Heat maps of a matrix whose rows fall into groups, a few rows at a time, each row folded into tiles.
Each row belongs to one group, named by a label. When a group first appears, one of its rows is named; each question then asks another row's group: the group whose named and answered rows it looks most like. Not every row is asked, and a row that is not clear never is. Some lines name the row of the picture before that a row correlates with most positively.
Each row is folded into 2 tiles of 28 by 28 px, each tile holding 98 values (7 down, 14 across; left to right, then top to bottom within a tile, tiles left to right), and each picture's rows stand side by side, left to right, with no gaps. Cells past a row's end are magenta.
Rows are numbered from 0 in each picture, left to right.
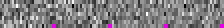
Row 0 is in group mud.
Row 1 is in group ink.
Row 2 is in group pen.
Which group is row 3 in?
ink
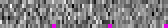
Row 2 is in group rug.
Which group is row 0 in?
pen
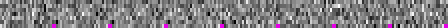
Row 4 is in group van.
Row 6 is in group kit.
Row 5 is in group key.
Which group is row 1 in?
rug
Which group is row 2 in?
rug
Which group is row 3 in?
rug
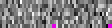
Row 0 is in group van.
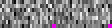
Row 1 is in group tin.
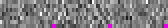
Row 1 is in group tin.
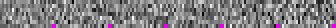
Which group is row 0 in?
key
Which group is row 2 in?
mud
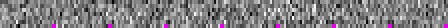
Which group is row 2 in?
rug
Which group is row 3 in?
rug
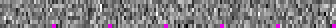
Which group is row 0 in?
key
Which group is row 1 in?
ink
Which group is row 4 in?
pen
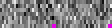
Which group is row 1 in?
rug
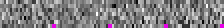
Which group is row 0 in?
tin
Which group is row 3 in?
tin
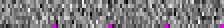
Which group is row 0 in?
tin
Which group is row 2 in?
tin
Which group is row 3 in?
kit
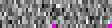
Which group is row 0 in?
van
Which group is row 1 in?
kit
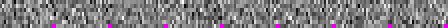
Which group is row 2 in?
key
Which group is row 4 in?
key
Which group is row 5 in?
key
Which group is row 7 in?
tin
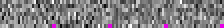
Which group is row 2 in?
pen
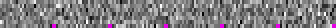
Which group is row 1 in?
kit
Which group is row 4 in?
pen
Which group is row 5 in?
van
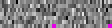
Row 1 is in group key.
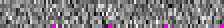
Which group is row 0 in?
key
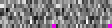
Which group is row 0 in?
kit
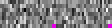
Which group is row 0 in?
pen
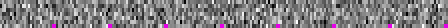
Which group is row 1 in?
van
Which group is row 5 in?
pen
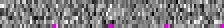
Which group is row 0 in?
kit
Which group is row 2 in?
rug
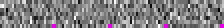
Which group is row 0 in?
kit
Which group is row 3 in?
tin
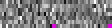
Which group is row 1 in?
mud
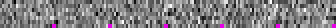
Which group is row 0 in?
tin
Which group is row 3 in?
kit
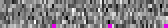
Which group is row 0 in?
mud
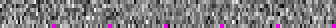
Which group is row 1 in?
mud
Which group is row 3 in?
van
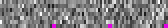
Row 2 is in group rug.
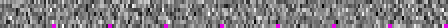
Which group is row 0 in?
key
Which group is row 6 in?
rug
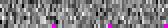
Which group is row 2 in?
key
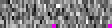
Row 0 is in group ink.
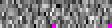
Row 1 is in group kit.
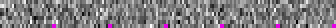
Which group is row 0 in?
kit
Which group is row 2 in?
ink
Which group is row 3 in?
van
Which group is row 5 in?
pen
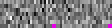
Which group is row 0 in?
key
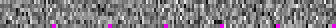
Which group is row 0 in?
key
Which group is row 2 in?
key
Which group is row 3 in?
ink
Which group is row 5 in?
mud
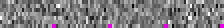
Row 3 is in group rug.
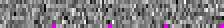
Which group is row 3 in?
mud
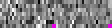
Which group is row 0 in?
ink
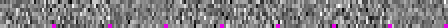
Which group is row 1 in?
tin
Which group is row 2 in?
pen
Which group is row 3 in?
mud
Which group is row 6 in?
kit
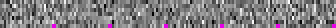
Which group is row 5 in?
ink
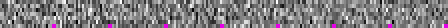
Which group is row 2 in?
ink
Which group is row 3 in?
pen
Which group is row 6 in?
key
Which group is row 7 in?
rug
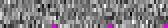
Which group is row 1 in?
mud
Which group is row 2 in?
mud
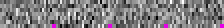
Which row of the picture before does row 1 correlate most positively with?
0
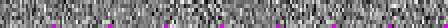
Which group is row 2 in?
rug
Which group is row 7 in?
kit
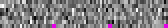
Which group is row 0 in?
kit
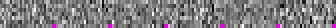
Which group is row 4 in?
pen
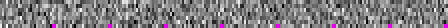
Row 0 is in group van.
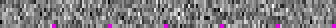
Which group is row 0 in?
rug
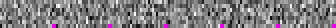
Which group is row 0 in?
van
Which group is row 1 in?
kit
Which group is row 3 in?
rug
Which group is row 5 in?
pen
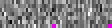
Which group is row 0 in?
van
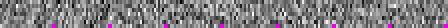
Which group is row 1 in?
rug
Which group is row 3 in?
mud
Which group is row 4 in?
ink
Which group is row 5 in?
van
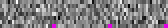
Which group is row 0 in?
mud
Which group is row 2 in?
ink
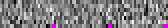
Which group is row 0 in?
tin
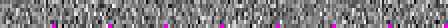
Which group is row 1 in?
van
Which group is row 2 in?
kit
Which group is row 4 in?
mud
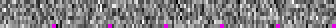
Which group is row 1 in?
ink
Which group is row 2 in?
kit
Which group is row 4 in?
tin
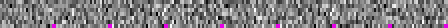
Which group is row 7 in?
kit
